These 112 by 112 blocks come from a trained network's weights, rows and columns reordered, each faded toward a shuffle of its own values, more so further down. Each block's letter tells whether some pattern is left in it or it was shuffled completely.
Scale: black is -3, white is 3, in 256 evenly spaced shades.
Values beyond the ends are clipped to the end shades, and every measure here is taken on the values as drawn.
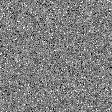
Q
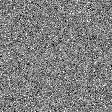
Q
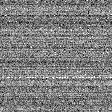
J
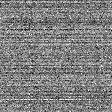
J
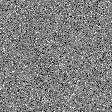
Q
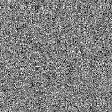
J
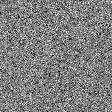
Q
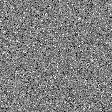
Q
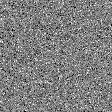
Q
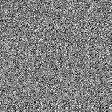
J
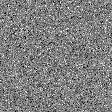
Q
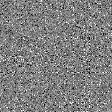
J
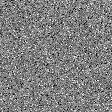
Q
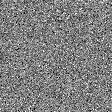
Q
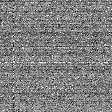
J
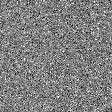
Q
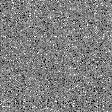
J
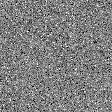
Q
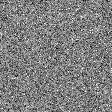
Q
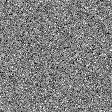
Q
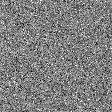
Q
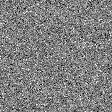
Q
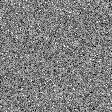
Q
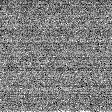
J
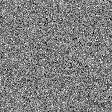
Q
